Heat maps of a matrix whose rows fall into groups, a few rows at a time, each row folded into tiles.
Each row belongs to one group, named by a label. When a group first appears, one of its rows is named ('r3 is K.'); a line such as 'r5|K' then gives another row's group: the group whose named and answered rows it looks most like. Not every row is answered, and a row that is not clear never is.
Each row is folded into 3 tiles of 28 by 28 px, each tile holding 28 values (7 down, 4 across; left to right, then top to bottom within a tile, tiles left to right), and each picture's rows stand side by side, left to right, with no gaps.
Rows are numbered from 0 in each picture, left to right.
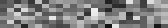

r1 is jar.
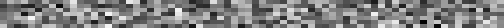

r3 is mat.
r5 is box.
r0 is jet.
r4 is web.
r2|jar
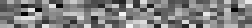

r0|jet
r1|web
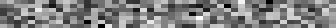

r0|mat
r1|box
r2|jet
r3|mat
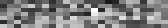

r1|jar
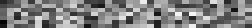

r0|box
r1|web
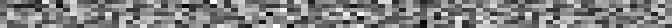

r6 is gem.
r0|jet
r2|jet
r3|jet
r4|jet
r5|box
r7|mat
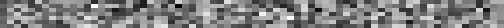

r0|jar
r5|box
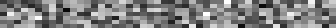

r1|mat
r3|web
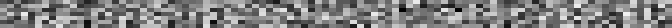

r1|box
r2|gem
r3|jar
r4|web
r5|jet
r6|box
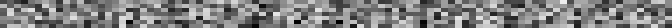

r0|jar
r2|mat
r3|gem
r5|box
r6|web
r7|mat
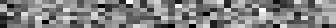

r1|jet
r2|box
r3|jar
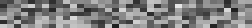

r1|mat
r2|box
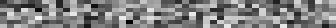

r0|jet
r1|gem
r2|gem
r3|jar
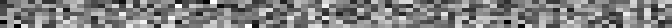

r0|box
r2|web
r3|box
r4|mat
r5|gem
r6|box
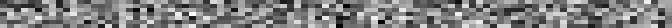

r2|jet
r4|gem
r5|web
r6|mat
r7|web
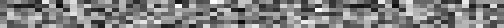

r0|jet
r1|mat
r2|web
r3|gem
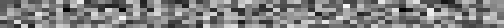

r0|web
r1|jet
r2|web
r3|mat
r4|web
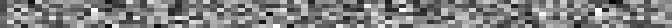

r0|jar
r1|jar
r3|jet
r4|gem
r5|mat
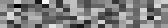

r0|jet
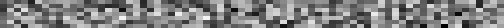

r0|jar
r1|jet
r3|mat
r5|box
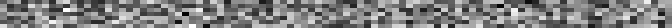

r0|gem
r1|mat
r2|jet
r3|mat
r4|web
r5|mat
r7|web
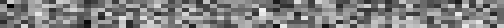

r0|gem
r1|box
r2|jar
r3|jar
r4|box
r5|web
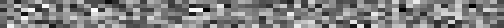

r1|jar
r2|jet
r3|web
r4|web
